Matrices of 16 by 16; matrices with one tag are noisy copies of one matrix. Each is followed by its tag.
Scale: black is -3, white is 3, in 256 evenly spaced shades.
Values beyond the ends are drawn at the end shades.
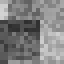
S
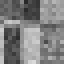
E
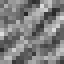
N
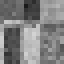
E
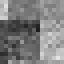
S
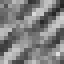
N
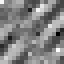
N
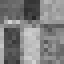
E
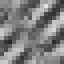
N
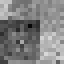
S
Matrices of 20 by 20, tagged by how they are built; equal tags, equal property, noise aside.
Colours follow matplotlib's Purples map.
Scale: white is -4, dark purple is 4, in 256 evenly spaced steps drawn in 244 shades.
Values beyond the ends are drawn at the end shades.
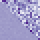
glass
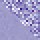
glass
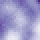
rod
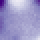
rod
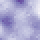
rod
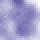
rod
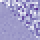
glass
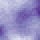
rod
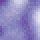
rod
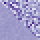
glass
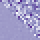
glass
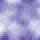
rod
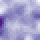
rod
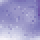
rod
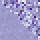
glass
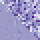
glass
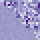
glass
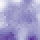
rod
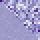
glass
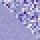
glass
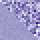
glass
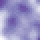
rod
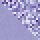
glass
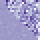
glass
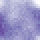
rod
